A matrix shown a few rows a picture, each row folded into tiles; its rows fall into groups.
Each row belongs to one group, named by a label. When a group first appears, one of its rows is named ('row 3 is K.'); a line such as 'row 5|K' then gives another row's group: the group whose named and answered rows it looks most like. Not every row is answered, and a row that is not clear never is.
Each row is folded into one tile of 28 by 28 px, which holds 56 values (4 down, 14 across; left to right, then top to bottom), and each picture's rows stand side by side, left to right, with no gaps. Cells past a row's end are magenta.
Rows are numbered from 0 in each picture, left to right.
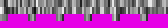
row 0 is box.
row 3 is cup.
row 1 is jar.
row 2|cup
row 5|box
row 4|box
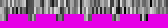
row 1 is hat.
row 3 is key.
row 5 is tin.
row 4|jar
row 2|jar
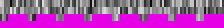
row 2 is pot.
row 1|cup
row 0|tin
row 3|jar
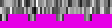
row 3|cup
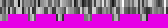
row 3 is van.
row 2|tin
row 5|box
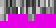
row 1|van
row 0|key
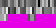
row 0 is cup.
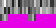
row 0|jar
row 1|hat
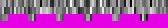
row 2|cup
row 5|tin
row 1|hat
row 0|jar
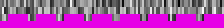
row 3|tin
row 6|tin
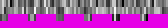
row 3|hat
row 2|hat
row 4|tin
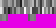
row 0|box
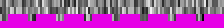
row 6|van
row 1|cup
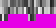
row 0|tin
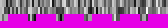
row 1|tin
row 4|box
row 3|jar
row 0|key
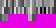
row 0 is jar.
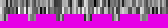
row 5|key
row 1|key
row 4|van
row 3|tin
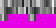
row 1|box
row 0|box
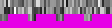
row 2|jar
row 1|box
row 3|cup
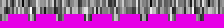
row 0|jar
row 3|tin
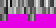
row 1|hat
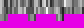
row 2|box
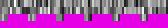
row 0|cup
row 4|hat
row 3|box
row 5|van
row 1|pot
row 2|box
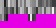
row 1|tin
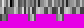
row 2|van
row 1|van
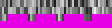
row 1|tin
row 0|van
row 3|hat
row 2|tin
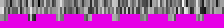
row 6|cup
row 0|key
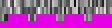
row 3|pot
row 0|cup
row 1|pot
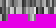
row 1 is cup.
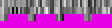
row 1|cup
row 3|box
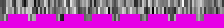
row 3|jar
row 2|cup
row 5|jar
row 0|hat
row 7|key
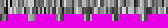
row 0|jar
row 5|box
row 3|pot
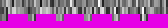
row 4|van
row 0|hat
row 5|van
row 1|hat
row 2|cup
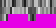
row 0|hat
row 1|pot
